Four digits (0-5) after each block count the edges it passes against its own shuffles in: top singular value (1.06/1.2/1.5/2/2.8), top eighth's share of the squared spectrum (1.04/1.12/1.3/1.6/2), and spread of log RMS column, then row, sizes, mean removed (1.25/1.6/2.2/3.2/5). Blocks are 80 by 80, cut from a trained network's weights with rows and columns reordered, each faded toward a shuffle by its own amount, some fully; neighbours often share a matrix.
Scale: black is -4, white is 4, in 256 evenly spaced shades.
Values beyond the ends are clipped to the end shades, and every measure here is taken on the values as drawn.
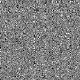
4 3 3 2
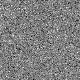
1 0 0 0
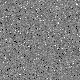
0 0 0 0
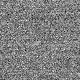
2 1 0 0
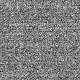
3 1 0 0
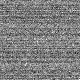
4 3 0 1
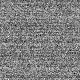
3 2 0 0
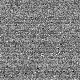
3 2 0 0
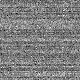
4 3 1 1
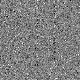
2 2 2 0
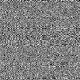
4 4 0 3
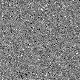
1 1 0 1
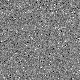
0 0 0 0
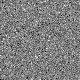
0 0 0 0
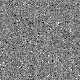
1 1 0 1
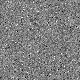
0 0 0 0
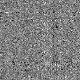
2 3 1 2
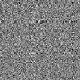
4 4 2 2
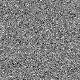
2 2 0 1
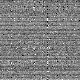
4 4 2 1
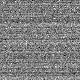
4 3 1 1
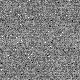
2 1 0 0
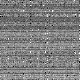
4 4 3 2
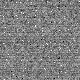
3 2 0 0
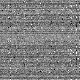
4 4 2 1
